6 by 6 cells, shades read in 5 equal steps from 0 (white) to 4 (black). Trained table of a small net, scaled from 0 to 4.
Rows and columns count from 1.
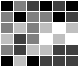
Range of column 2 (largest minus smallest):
3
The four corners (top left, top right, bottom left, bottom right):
4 4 4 3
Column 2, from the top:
2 4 1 3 3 1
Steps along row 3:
down up down down up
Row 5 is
2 3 1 1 3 3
